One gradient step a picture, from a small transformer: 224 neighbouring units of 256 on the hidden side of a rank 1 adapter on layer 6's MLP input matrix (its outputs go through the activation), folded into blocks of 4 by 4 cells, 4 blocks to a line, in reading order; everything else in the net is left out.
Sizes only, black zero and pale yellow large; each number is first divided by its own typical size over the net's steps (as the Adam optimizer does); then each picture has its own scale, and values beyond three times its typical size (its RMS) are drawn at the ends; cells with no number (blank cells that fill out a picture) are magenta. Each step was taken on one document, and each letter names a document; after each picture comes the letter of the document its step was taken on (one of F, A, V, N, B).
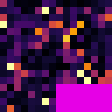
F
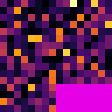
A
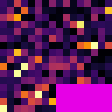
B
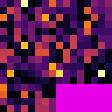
A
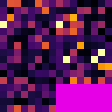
B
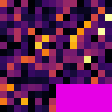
A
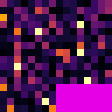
F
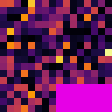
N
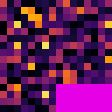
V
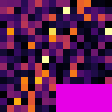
N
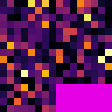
N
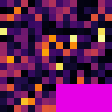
A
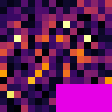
B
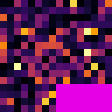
A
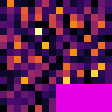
B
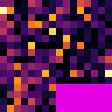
N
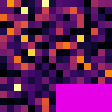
V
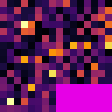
A
